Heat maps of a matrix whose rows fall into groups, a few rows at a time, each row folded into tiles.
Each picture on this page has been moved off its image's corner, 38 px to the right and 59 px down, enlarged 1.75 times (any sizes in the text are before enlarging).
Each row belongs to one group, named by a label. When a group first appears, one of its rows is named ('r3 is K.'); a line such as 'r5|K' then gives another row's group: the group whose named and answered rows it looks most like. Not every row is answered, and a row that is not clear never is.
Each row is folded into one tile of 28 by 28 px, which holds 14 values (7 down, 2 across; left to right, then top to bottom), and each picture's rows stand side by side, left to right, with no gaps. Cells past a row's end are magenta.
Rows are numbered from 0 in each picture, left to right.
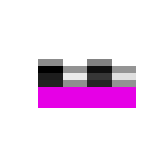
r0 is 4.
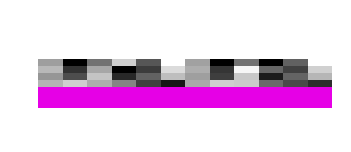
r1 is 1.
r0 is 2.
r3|2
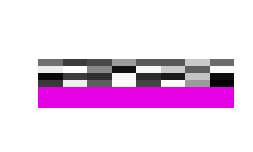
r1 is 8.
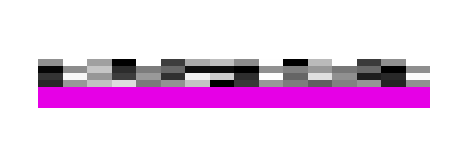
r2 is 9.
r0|4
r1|2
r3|1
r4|4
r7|4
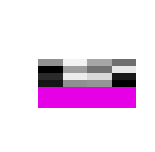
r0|4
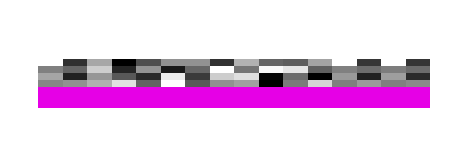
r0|9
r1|2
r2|8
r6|9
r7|9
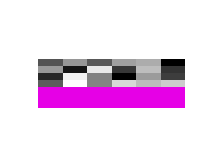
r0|8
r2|2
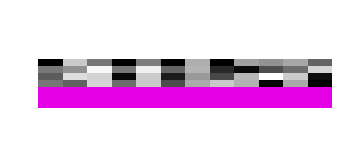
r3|2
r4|1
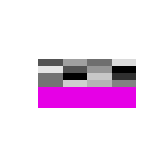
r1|1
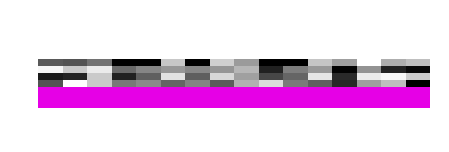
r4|2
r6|4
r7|1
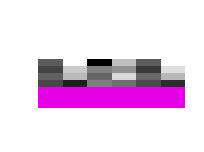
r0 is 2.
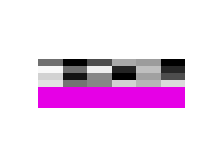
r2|2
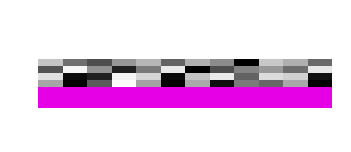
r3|1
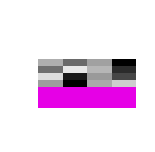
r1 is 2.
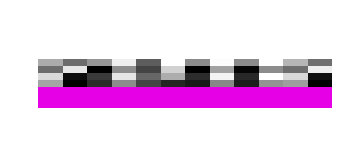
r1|4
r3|4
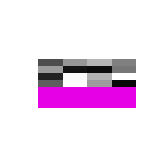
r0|8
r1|1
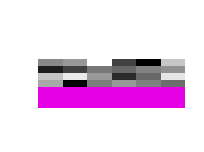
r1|9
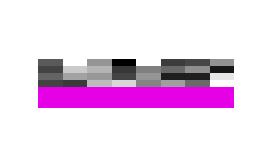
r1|2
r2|9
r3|8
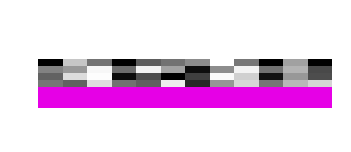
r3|4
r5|2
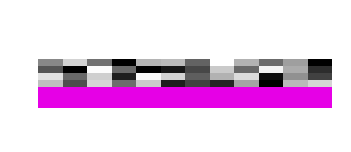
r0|1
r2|1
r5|2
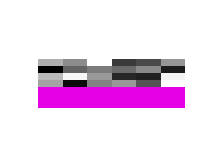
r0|1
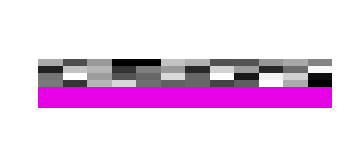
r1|2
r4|8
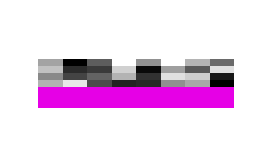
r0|2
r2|4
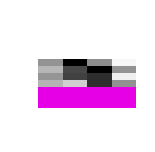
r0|2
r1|4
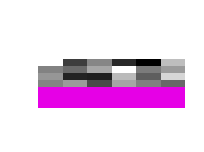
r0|9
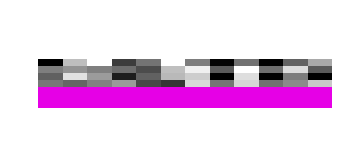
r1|9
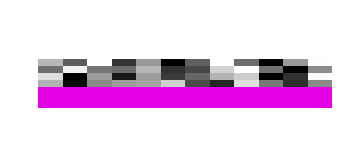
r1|9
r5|4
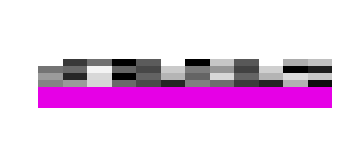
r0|9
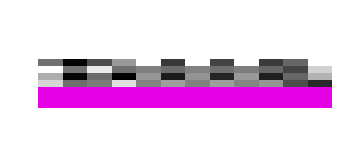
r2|9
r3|9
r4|9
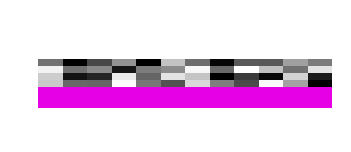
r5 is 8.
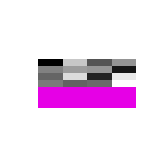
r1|8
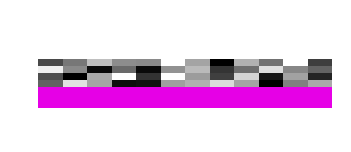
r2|4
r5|9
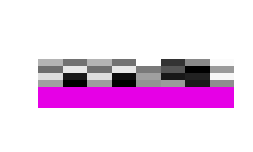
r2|9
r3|4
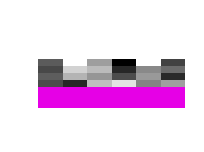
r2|9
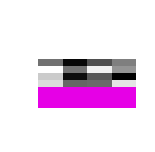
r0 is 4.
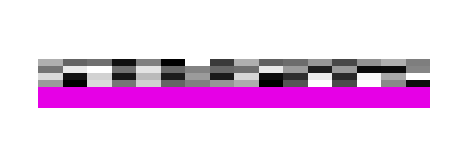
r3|9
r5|8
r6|8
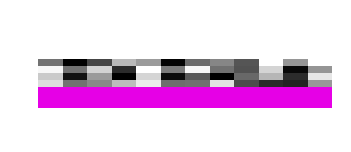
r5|4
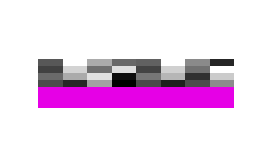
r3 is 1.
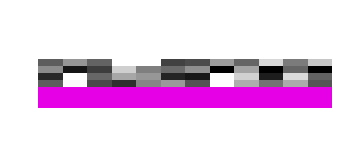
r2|9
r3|8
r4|1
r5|1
